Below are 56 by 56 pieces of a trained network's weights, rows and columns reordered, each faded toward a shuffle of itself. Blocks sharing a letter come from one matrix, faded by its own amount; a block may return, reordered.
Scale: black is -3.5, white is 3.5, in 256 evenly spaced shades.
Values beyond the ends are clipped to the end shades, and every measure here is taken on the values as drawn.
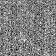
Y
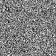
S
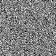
S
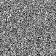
S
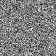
S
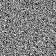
S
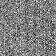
Y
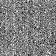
Y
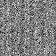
Y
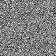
S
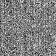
Y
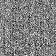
Y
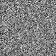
S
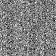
Y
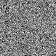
S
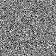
S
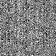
Y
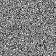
S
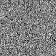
S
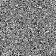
S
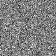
S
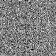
S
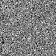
S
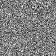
S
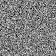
S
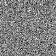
S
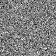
S
